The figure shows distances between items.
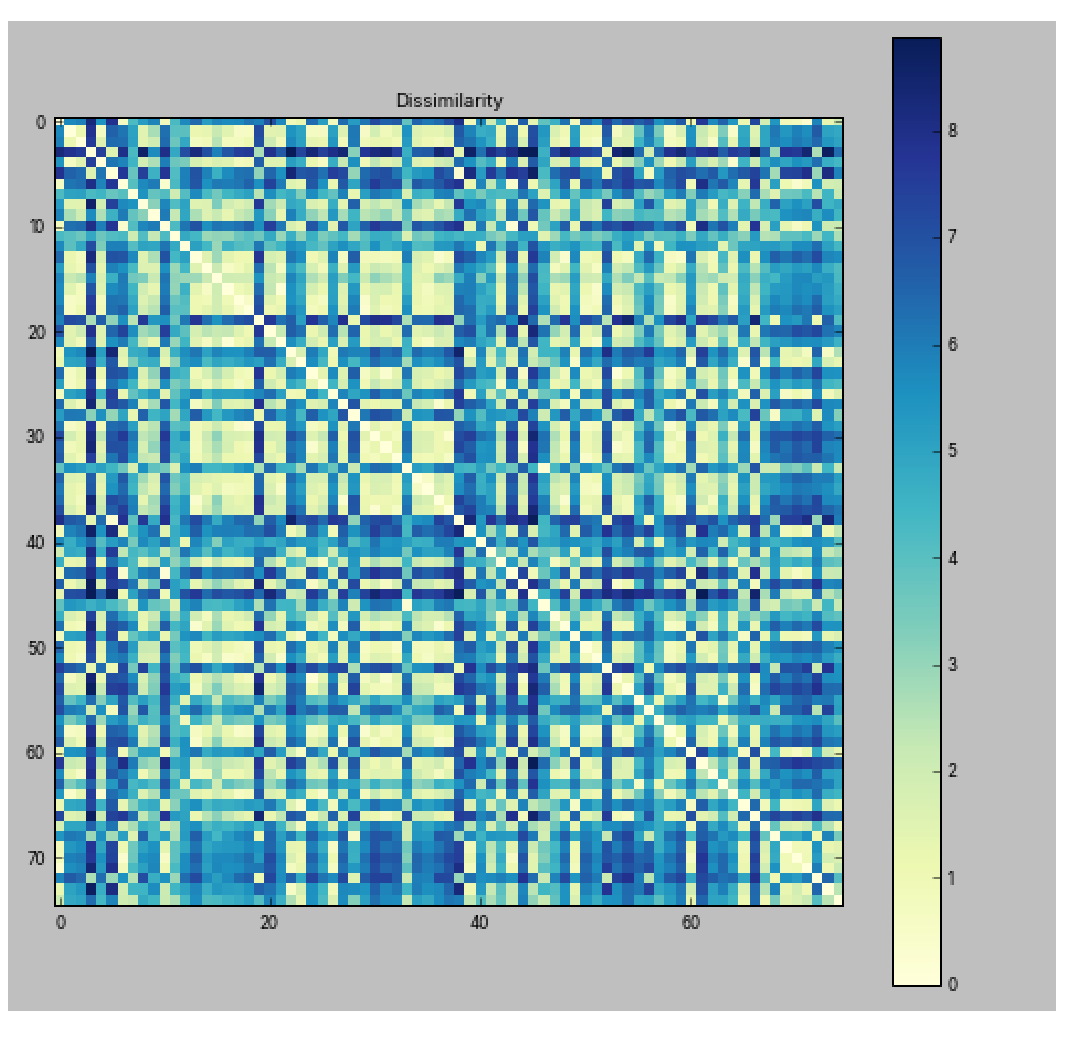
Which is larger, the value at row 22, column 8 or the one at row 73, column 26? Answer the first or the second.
the first
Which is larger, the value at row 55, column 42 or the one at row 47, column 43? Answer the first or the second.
the second
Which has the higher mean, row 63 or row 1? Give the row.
63
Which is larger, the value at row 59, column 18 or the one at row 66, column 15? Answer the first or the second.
the second
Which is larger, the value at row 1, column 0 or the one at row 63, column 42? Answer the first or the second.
the first
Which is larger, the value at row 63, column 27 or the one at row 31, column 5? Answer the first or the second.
the second
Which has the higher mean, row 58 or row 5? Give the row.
5
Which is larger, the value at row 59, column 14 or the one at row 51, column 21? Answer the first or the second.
the first
